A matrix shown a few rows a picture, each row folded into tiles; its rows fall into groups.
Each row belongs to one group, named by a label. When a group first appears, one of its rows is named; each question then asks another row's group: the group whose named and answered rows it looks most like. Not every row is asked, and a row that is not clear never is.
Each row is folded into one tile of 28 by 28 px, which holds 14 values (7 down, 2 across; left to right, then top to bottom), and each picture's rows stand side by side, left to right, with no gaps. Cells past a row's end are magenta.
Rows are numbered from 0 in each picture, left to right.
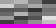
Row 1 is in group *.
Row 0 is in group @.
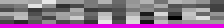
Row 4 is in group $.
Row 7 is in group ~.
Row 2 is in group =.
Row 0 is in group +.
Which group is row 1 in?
@
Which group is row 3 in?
$
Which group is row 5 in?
$
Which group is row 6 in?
$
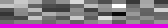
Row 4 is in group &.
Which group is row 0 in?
@
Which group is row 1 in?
~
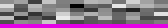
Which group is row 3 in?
+
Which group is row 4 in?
@
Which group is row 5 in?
@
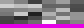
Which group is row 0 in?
@
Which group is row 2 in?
~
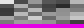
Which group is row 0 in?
$
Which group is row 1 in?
~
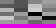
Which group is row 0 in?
~
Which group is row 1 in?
&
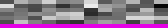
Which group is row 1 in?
+
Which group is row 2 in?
=
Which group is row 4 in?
+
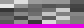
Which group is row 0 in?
@
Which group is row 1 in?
$
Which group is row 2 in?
~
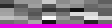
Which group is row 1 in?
+
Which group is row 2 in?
@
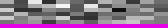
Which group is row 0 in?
~
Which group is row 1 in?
*
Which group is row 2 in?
&
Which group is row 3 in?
&
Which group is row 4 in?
*
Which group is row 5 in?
~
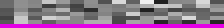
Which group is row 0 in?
$
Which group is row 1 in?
+
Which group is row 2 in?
~
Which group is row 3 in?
*
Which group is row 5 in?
*
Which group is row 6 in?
+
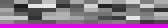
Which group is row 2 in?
=
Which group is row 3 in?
&
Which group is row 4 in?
+
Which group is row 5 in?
@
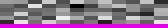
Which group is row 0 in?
$
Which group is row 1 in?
&
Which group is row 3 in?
+
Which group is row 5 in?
$
